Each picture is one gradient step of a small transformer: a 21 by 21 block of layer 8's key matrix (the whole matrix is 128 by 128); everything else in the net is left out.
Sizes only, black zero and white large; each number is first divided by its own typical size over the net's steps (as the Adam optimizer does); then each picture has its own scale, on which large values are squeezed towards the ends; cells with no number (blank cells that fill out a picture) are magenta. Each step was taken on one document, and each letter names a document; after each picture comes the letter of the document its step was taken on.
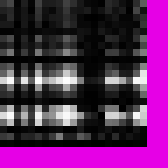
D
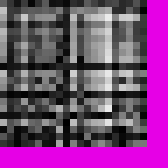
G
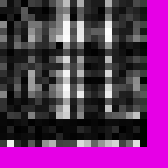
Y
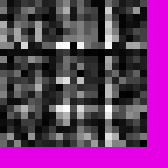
Y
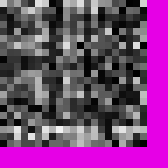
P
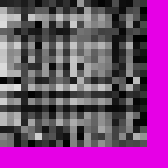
G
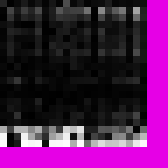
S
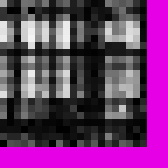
Y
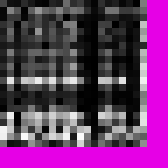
S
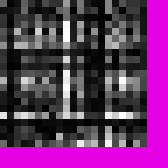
Y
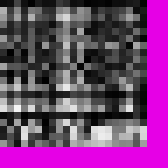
G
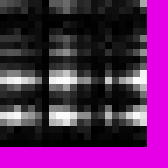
D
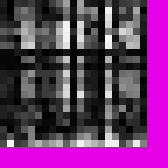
Y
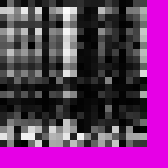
S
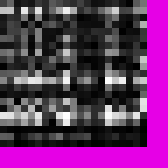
D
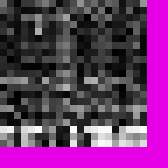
G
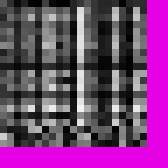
G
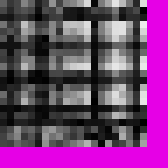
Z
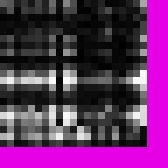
D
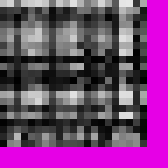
P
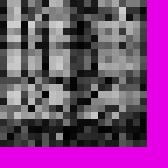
Z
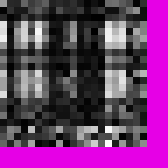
Y
